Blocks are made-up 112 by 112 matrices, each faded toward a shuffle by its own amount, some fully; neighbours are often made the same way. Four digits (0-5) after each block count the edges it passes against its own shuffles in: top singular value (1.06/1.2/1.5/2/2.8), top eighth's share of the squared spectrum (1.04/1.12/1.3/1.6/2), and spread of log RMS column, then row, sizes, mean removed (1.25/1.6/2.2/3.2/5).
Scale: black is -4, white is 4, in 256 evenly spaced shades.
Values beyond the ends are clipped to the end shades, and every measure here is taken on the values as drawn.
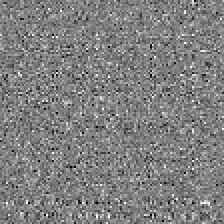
4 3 2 2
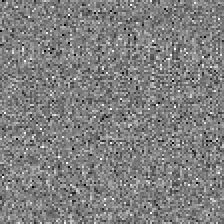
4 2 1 1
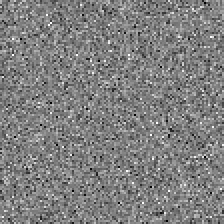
0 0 0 0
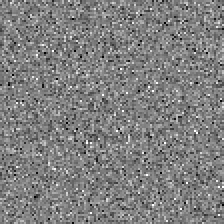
2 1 0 0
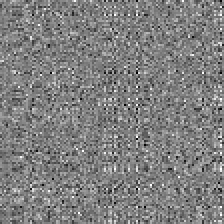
5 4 3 3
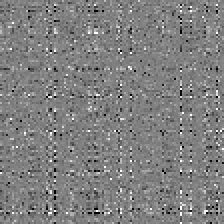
5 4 3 3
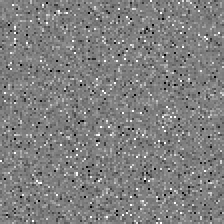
2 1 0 0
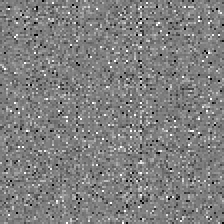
4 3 2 1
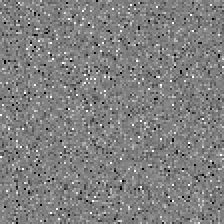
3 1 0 0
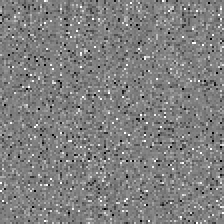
3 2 1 1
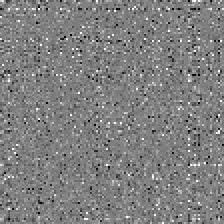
4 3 2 2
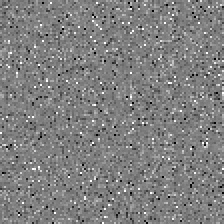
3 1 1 0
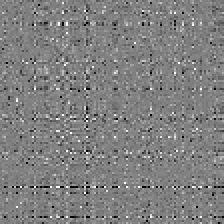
5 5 3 3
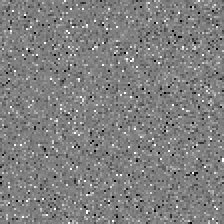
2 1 0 0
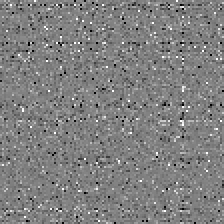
4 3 1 2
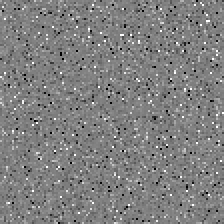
0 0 0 0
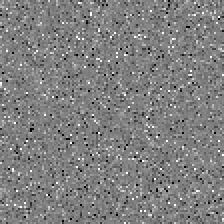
1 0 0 0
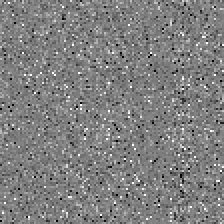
3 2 1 0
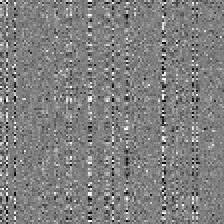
5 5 4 2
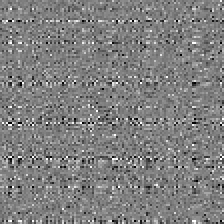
5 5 3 4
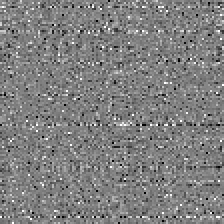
4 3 1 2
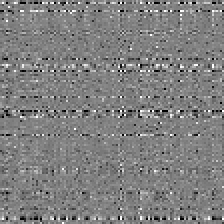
5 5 3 4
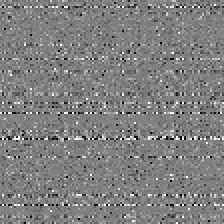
5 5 2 4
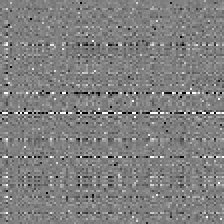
5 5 2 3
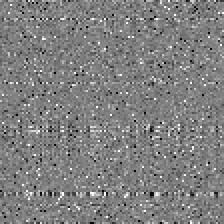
4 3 1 2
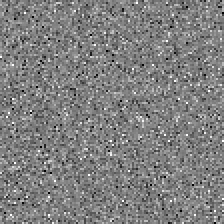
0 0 0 0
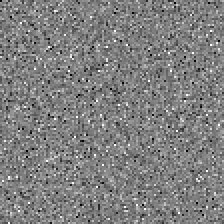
0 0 0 0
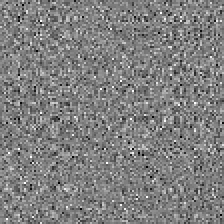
4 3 2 2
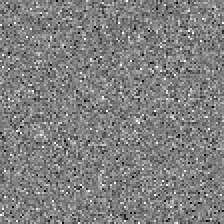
3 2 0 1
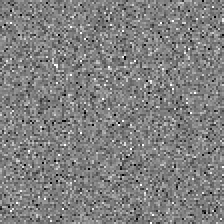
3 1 0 0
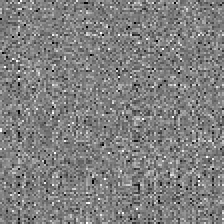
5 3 2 2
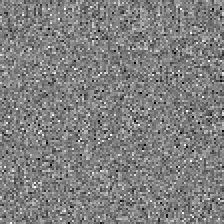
3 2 0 1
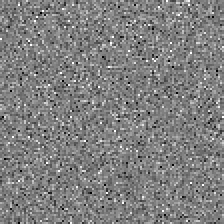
1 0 0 0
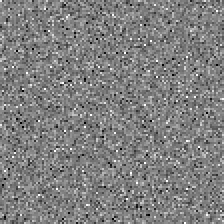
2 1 0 0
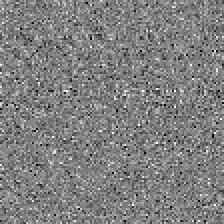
4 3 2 2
